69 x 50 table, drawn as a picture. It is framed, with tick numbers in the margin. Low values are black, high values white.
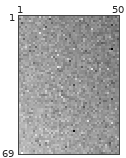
No regular stripes run through it. The top right is the ninth with the lowest average. There is an overall slope up to the bottom left. The halves do not mirror each other. No row or column stands out. The texture is fine-grained noise. The bottom left is the ninth with the highest average.
